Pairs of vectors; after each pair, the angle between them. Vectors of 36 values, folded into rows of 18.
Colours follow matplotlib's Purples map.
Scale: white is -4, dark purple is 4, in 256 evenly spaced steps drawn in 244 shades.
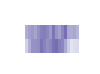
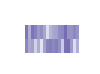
orthogonal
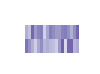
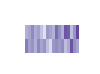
partly aligned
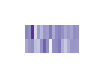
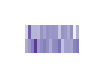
orthogonal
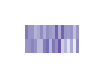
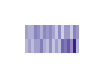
nearly opposite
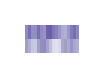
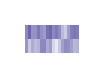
nearly parallel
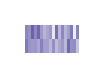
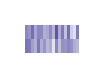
partly aligned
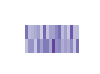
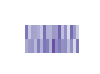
nearly parallel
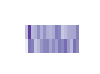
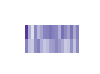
partly opposed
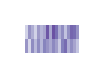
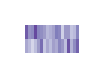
partly opposed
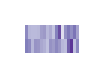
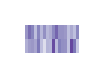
orthogonal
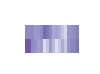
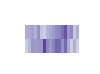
nearly opposite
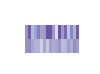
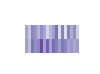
nearly opposite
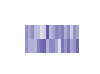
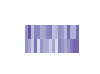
orthogonal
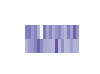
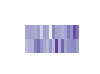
partly aligned
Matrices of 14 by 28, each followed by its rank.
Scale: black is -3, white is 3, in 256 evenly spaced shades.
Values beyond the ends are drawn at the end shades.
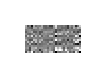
three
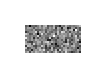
full rank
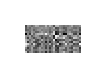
three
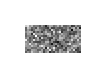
full rank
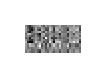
three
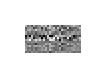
three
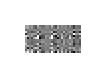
three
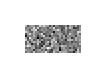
full rank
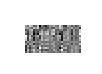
three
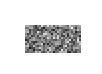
full rank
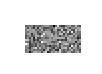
full rank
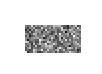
full rank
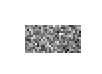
full rank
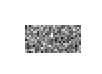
full rank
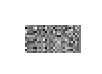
three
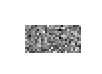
full rank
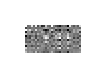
three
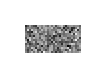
full rank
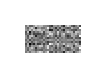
three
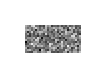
full rank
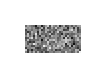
full rank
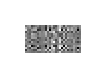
three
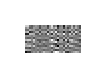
three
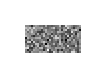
full rank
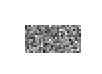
full rank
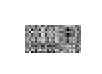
three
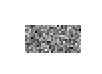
full rank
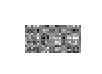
three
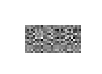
three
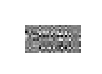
three
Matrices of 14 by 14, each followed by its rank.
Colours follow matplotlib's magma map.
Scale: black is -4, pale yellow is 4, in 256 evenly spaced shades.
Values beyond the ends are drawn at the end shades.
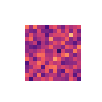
full rank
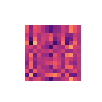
two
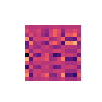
two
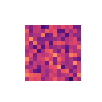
full rank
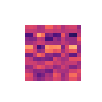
two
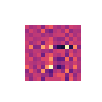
two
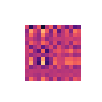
two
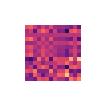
two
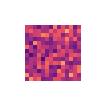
full rank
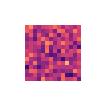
full rank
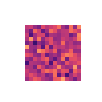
full rank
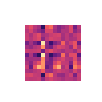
two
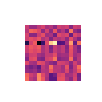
two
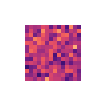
full rank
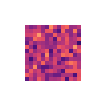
full rank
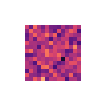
full rank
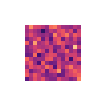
full rank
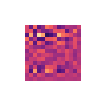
two
